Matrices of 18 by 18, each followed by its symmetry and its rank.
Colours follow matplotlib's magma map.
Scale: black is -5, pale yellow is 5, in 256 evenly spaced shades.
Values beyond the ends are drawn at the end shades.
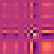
symmetric, rank one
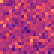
neither, full rank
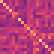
symmetric, full rank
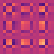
symmetric, rank one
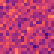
symmetric, full rank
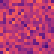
symmetric, full rank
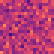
neither, full rank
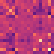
symmetric, rank three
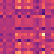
neither, rank two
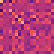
symmetric, rank three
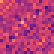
symmetric, full rank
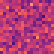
neither, full rank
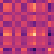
symmetric, rank one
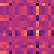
neither, rank two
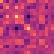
symmetric, rank three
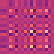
symmetric, rank one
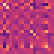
symmetric, rank three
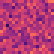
neither, full rank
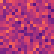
neither, full rank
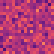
symmetric, full rank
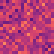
symmetric, full rank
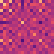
symmetric, rank three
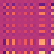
symmetric, rank one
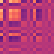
symmetric, rank one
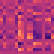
neither, rank two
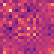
symmetric, rank three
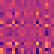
neither, rank two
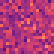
neither, full rank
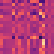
neither, rank two
